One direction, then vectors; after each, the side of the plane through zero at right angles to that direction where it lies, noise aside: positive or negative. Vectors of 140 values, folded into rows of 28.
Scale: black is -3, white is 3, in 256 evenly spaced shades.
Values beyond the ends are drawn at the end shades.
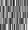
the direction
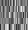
positive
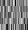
negative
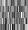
positive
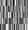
positive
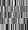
negative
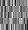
negative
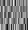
negative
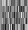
positive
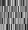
negative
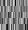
negative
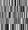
negative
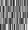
positive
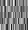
negative
